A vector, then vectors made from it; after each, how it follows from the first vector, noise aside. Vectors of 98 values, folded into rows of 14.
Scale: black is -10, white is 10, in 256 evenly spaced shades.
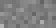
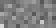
scaled up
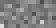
scaled up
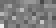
scaled up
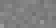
shrunk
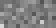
scaled up
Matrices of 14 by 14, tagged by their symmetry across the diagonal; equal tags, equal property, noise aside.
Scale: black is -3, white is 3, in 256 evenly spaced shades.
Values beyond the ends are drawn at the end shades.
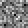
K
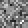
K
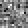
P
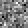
P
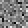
K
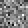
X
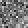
K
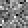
P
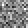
X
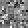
P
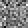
P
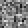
P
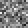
X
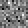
X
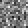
X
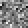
X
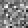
K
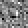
P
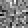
P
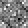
K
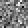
X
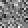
P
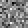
X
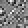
K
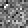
K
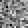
X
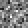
K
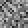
K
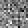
P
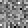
X
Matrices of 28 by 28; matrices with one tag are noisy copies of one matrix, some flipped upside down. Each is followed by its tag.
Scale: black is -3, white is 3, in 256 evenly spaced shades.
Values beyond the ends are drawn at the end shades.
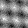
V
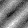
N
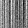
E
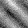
N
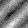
N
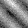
N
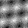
V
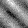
N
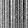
E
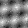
V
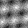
V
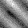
N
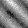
N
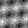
V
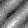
N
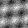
V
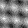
V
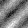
N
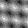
V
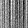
E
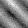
N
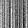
E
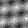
V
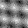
V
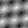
V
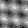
V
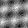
V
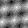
V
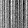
E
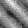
N
